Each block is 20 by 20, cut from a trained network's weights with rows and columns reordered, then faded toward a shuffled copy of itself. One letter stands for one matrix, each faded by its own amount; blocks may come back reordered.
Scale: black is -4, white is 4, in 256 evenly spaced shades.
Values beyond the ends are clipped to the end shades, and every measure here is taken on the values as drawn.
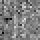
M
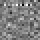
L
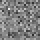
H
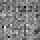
M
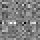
L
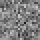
H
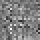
L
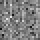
M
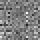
L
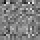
L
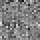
M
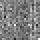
M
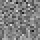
H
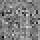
M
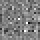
M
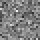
H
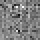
M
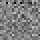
L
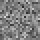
H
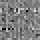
M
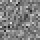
H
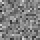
H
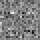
M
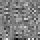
L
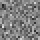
H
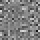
L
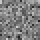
H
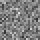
H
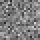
H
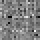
M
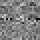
L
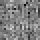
M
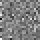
L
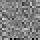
L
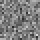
H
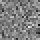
H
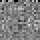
L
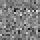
M
